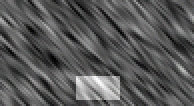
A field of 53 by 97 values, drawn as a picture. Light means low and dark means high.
Odd patch: lower, in the bottom middle. Grain: diagonal, down to the right. Ninth with the lowest average: bottom middle.
